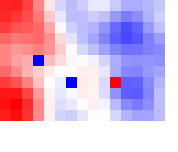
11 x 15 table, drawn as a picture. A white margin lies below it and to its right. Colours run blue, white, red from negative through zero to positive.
Slope: up to the left. Lone odd cells: 3, 1 higher and 2 lower than their neighbours. Stripes: none. Roughest part: middle left. Calmest part: middle right.
